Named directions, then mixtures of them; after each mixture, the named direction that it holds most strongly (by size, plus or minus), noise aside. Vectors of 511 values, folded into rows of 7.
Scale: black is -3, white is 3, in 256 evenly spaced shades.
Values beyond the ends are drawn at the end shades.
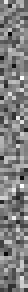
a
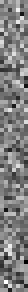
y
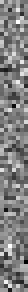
y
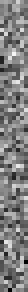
y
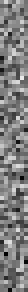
a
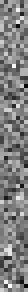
y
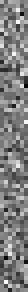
y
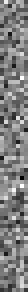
a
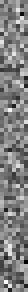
y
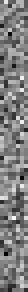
a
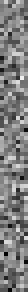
a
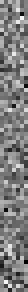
y
